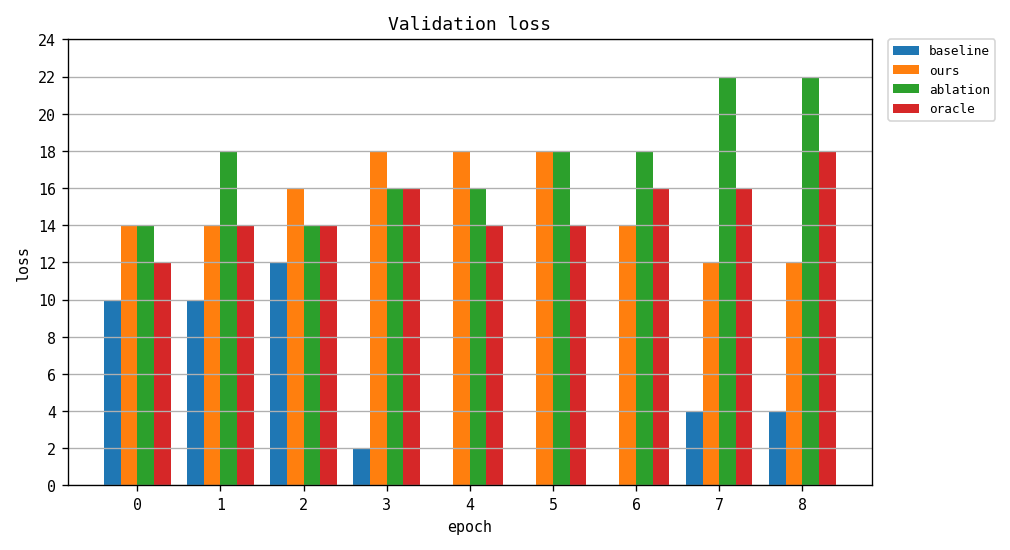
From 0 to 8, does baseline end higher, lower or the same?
lower
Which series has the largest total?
ablation
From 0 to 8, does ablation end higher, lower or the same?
higher
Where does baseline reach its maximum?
2
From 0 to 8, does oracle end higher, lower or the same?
higher
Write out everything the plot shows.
Title: Validation loss
x-axis: epoch, ticks 0 1 2 3 4 5 6 7 8
y-axis: loss, ticks 0 2 4 6 8 10 12 14 16 18 20 22 24
Legend: baseline, ours, ablation, oracle
Values:
baseline: 10 10 12 2 0 0 0 4 4
ours: 14 14 16 18 18 18 14 12 12
ablation: 14 18 14 16 16 18 18 22 22
oracle: 12 14 14 16 14 14 16 16 18
